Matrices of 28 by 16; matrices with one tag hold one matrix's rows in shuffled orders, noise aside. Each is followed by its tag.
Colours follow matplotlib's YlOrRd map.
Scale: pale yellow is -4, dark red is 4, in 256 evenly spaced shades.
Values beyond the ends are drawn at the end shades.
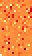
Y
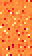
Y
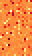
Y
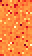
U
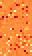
U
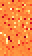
Y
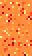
Y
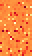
U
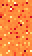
U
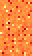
Y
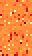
U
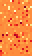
U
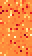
U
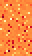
Y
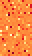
Y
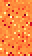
Y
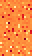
Y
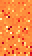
Y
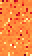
U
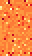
Y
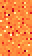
Y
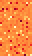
U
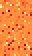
Y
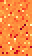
U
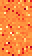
Y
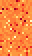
U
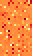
Y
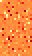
Y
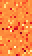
U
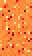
Y
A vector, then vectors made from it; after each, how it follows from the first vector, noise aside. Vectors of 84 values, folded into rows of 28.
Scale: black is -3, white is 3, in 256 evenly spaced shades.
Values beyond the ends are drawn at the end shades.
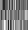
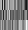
wrapped around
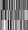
copied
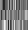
copied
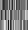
copied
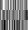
negated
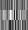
wrapped around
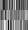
copied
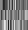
copied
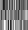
copied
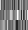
wrapped around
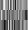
negated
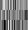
negated
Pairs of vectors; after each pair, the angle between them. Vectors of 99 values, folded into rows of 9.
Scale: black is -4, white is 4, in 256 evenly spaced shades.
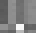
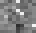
partly opposed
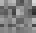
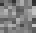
nearly opposite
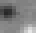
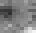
nearly parallel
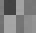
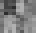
nearly parallel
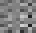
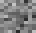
partly opposed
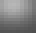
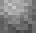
nearly parallel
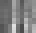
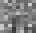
partly opposed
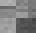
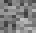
partly opposed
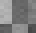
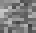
partly aligned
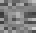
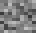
partly aligned
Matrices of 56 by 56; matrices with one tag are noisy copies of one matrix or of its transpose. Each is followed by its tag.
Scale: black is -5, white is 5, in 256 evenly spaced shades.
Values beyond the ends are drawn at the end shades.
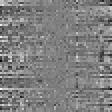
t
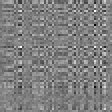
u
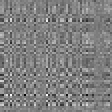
u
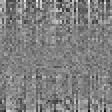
t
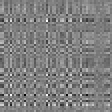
u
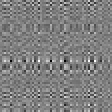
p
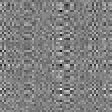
p
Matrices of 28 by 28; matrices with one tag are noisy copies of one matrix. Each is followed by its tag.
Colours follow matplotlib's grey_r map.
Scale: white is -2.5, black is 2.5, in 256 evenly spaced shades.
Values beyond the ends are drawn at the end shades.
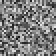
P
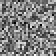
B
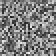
B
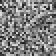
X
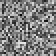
B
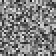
P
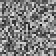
B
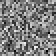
B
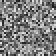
P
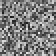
B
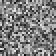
P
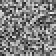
X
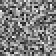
X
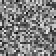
P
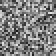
X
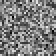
P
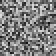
X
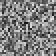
B
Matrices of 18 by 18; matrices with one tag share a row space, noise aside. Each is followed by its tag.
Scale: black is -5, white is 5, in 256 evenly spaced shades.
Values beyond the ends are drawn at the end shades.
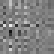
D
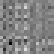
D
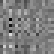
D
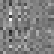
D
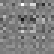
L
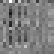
D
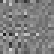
D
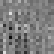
D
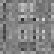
L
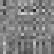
L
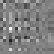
D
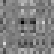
L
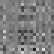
L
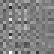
D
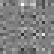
L
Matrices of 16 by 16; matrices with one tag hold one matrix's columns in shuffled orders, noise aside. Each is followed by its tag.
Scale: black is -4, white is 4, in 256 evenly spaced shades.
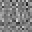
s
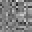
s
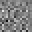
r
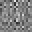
s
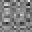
s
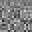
r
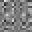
s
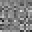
r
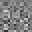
r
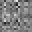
s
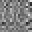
s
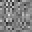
s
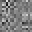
s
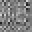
s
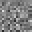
r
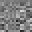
r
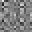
s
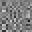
r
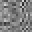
s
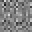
s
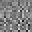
r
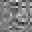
s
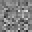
r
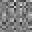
s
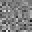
r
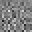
r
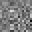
r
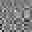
r
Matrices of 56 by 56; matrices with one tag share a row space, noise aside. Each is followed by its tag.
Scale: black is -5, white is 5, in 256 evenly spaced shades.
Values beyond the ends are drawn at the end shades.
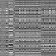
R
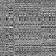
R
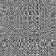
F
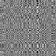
F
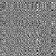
F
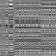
R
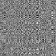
F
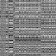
R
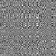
F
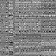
R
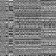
R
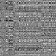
R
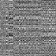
R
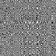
F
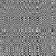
F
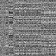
R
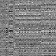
R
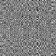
F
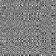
F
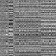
R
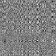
F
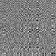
F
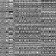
R
